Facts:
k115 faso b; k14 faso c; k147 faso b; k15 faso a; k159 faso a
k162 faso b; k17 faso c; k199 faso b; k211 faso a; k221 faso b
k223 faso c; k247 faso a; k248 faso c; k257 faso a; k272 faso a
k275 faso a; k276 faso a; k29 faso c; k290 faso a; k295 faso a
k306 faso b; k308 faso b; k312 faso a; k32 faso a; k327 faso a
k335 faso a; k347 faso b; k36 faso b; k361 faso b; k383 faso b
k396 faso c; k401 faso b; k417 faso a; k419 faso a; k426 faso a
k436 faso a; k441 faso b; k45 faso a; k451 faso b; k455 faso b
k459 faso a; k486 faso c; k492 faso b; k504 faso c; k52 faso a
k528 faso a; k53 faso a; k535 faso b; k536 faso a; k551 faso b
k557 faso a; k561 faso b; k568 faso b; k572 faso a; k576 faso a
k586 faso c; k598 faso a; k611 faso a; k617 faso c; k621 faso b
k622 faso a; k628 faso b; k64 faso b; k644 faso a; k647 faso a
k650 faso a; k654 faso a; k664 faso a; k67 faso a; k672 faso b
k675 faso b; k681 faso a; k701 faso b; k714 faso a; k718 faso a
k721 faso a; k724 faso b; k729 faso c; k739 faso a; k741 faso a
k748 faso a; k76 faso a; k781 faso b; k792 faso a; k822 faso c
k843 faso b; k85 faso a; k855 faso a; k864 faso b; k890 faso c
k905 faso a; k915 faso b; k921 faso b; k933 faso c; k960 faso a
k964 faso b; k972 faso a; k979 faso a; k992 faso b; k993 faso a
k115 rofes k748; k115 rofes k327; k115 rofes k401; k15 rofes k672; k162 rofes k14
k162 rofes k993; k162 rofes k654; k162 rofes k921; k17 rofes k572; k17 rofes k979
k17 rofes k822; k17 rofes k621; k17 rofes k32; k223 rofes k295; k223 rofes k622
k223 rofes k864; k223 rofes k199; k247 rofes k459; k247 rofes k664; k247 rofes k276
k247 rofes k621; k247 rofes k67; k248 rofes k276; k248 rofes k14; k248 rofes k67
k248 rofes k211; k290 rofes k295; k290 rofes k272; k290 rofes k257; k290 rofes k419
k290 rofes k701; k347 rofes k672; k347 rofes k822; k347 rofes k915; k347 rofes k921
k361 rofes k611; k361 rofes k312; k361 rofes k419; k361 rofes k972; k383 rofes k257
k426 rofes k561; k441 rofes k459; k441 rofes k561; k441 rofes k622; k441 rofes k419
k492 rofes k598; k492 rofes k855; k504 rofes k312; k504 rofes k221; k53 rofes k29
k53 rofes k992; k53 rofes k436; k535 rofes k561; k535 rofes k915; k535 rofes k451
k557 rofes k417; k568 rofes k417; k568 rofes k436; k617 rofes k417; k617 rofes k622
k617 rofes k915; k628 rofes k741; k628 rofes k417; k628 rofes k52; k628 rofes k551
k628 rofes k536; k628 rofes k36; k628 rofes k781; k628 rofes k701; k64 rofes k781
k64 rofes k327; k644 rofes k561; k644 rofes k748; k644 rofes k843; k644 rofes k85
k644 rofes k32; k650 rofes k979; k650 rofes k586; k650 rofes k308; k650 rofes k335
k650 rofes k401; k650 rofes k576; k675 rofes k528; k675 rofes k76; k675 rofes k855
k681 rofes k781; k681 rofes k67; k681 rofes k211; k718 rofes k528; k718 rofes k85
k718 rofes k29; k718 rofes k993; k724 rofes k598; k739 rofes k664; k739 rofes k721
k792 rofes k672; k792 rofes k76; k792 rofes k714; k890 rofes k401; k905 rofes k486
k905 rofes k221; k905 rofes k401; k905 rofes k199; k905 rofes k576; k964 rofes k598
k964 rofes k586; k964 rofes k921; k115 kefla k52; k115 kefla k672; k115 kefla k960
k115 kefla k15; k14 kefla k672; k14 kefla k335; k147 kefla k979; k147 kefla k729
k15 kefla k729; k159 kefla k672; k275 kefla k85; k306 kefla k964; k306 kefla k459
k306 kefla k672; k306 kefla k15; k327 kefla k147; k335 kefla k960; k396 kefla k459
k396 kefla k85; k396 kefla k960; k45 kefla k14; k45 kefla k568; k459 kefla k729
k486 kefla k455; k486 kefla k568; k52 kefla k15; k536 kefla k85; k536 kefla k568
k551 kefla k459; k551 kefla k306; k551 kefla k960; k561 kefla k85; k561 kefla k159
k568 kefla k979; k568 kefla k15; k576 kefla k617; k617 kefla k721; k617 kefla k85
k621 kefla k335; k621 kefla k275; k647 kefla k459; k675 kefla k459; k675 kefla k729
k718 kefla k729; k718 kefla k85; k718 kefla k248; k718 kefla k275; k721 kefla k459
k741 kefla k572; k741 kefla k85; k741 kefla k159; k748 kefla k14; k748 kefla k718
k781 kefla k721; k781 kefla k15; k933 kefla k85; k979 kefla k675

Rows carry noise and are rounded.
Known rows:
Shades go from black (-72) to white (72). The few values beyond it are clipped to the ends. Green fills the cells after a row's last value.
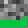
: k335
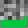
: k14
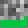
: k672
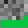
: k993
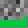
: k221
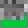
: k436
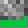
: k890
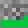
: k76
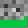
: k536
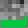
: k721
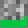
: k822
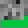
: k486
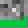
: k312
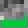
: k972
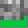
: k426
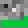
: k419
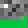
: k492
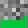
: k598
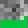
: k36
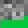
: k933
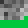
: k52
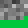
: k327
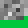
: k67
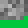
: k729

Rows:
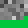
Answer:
k85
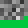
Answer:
k361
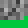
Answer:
k308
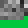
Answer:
k644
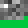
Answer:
k675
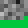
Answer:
k576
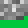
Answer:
k979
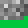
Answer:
k792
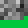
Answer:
k718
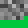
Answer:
k748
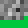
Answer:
k681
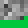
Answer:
k459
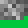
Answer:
k504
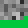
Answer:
k290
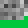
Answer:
k701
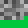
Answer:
k29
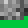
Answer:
k650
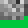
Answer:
k586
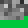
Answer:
k15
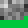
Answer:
k964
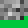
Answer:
k247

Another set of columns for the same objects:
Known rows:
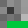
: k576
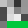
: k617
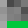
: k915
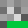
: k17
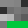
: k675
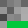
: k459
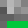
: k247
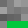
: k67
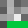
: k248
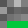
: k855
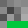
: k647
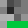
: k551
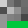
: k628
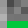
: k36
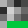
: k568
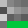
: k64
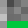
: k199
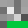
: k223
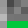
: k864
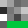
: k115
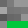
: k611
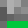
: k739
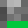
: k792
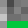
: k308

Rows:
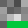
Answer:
k933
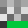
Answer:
k890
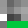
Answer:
k401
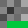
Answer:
k741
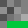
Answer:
k275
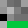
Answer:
k417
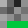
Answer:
k561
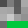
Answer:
k486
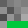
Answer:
k52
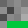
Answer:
k721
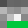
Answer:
k729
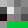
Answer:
k557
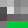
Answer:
k426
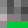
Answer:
k921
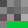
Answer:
k45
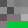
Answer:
k335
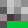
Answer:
k905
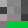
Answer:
k347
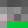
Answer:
k455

